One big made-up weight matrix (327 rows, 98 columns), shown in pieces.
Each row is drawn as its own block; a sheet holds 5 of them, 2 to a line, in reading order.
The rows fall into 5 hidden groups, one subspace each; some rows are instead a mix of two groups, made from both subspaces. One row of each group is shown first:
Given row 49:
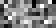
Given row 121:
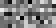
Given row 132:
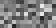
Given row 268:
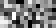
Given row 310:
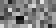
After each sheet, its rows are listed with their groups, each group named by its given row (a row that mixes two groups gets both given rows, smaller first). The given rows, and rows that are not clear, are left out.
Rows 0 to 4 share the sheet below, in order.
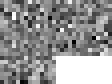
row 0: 268
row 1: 132
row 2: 268
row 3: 310
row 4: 132
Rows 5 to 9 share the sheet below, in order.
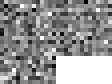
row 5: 121
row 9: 49 and 268
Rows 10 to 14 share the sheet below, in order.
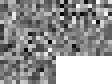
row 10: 268
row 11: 121
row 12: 49
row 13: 310
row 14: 132
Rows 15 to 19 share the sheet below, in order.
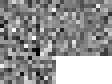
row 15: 268 and 310
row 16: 132 and 310
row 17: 132 and 268
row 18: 310
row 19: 121
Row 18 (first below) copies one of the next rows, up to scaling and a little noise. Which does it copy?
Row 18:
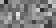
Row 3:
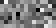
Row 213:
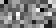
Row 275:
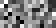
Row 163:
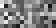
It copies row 213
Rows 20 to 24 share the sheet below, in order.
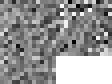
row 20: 132
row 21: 121
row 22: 310
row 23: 310
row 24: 49 and 310
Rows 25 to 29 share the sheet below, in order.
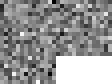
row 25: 49
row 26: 121
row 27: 121
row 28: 268
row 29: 268
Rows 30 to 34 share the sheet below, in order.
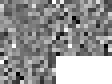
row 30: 49
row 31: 310
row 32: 268
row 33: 268
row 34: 310
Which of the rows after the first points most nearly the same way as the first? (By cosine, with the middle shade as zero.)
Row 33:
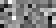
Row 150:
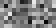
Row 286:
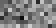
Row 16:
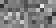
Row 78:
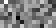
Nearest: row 16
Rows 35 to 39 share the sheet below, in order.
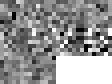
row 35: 268
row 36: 132
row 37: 49
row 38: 49
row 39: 49 and 132
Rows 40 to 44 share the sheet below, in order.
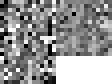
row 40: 268 and 310
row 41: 310
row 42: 268
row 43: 132 and 310
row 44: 310
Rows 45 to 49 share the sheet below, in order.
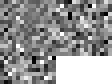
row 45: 121 and 310
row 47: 310
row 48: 121
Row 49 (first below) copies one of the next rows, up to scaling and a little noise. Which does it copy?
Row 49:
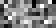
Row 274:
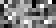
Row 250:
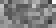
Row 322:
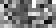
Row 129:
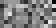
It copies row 274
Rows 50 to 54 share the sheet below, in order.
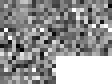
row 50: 49
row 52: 310
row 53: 49 and 310
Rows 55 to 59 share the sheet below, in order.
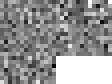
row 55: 121
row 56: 49
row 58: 268
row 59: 268
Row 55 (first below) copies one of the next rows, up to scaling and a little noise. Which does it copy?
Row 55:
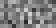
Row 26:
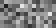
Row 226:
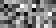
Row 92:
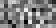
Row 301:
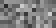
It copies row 92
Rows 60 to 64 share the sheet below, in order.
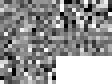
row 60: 121
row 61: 268
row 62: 49
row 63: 121
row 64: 268
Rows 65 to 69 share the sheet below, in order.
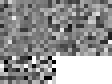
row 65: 268
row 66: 132
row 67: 49
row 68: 268 and 310
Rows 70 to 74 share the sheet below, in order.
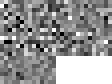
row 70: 310
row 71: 268
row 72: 121
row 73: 121
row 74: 310
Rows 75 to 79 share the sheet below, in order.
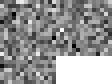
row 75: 49 and 268
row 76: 49
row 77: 268
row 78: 310
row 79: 121
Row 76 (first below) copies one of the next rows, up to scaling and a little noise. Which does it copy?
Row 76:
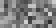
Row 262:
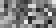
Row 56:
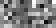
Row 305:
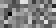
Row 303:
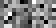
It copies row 262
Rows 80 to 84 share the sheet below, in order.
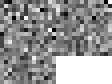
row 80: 268 and 310
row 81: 49 and 121
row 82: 49
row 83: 121 and 132
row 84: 49
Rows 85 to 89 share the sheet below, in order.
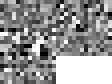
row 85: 132 and 268
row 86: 310
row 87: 132
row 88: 49
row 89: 121
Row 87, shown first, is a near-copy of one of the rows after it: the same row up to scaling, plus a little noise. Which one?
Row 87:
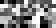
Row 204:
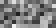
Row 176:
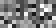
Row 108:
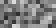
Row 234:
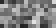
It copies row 234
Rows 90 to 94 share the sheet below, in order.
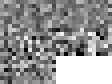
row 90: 132 and 310
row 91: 49
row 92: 121
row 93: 132
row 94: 121
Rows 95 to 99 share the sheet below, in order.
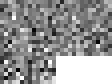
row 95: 268
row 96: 310
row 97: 49
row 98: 132
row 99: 310
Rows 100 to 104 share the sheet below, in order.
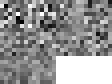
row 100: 310
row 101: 49
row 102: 132
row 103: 132
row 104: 132
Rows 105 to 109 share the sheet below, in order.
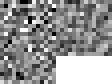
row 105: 49
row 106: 132 and 268
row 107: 49
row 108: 132
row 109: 310
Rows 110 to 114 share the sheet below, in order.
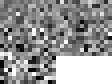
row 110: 310
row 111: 49 and 268
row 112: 49 and 310
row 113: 49
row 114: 49 and 268
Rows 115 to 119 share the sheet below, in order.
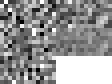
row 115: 310
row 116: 132
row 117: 49
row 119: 121
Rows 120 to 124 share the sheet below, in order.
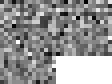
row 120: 132
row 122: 121 and 310
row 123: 268
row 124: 49 and 268
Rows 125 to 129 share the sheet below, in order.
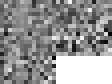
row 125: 49
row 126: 132
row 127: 268
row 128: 121 and 310
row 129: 49
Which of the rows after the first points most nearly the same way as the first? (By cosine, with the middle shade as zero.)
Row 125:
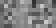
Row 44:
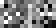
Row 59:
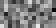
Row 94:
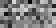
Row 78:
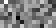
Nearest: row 59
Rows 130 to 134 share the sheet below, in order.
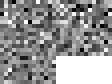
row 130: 121 and 132
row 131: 121
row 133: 49
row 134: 49
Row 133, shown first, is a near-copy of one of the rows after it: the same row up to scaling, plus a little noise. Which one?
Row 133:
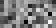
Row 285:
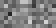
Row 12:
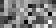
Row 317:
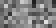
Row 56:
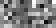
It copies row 12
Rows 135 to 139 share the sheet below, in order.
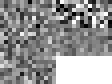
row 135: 121 and 268
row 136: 121
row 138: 268
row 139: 121
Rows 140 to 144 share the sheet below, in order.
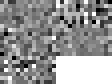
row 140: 268 and 310
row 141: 121
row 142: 268
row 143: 268
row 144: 121
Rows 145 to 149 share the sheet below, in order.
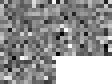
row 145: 49
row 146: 49 and 310
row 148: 268
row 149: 49 and 121
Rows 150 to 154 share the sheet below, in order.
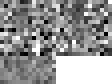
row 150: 49
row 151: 49
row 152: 132
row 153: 310
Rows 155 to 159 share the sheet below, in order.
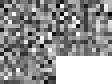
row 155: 268 and 310
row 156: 310
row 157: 132 and 310
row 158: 121
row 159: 310
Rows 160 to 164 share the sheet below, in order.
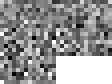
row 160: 49 and 310
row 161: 132
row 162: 268 and 310
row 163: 310
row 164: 268 and 310
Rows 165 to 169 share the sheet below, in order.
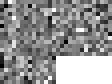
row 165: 268
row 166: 132
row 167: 268
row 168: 49
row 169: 49 and 121
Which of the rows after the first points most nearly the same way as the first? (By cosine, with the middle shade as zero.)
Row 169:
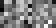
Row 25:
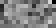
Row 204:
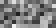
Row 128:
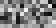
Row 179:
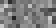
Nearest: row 25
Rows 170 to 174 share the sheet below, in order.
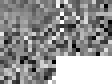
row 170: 132
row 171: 310
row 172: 49 and 121
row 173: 310
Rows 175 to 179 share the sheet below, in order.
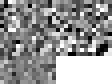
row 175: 268
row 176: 132
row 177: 132 and 310
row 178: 132
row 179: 268
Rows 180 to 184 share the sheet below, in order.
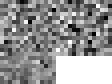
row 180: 49 and 268
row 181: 132
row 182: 121
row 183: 132 and 268
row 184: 132
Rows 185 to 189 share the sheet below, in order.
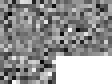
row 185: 49 and 268
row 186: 132
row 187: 49 and 310
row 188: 49 and 121
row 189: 132
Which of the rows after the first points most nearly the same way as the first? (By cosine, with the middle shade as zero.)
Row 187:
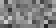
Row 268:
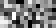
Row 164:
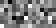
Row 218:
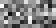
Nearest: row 218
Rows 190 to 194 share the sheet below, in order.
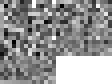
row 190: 49
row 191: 121 and 132
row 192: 268
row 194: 310
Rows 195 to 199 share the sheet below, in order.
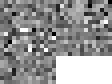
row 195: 268
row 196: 49
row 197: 49
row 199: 268
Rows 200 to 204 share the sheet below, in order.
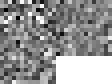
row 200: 49 and 121
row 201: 132 and 310
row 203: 268
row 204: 132
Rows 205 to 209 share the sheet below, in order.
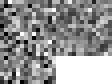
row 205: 268
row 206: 132
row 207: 121
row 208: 132
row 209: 132 and 310
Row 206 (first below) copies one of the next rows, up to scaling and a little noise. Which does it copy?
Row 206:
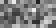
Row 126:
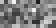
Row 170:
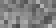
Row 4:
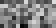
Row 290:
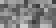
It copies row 126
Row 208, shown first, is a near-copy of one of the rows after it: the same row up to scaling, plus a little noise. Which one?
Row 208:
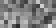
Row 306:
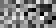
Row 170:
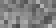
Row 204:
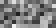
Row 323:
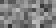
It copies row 170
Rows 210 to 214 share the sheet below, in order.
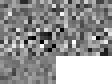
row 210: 49
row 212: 132
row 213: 310
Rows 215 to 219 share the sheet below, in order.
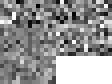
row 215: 268
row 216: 310
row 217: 310
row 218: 49 and 310
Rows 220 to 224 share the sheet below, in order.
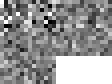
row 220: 49 and 310
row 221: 132
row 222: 49 and 310
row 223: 310
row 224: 121
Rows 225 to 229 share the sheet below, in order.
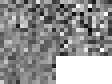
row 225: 132
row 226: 121
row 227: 49 and 132
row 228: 49
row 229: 268
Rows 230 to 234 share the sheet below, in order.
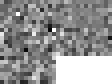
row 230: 310
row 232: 49
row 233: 268
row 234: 132
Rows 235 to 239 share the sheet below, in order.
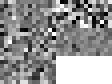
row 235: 268
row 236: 121
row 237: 49
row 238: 310
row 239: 132
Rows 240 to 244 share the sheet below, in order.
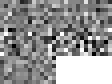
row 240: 49
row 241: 121
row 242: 268
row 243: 121
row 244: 49
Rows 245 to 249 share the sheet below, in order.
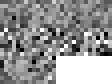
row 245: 132
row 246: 268 and 310
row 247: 310
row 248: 310
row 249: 49
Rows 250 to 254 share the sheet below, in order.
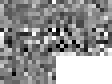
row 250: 49
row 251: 132
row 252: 49
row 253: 310
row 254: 268
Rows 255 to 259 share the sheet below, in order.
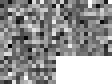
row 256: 49
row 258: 268
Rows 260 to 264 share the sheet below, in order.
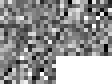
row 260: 310
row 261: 49 and 132
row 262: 49
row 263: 268 and 310
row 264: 49 and 132
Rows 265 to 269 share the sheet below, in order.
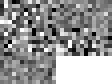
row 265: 121 and 268
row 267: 49
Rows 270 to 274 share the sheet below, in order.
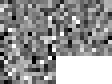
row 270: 268
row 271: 310
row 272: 268
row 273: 121 and 268
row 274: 49
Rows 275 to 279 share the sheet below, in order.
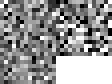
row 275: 310
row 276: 49 and 310
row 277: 268 and 310
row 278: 49
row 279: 49
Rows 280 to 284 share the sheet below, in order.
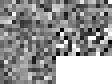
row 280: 132 and 268
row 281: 49 and 121
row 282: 121
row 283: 310
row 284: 49
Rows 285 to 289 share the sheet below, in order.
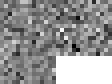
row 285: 49
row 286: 132 and 310
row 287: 132 and 268
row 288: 310
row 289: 310
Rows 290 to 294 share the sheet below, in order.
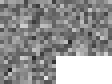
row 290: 132
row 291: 121
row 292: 132
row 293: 132 and 268
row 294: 49
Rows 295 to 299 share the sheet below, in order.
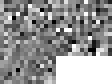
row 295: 268 and 310
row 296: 121
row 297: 121
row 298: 132 and 310
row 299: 310
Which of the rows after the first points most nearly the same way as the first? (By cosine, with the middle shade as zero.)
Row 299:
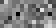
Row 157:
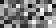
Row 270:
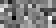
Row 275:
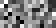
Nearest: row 157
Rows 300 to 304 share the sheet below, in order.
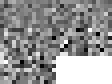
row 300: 268
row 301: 121
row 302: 268
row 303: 49
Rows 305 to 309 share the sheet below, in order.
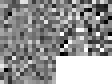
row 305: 49
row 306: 132
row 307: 121
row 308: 49
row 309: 121
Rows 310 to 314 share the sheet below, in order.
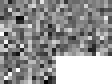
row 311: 268
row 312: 310
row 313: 132
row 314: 49 and 310
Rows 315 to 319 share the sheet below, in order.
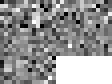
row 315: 132
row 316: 132 and 310
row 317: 49
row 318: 268
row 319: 49
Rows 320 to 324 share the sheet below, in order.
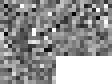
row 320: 121
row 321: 132 and 310
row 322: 49
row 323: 132
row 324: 121 and 268
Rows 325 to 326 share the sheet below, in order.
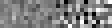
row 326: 121
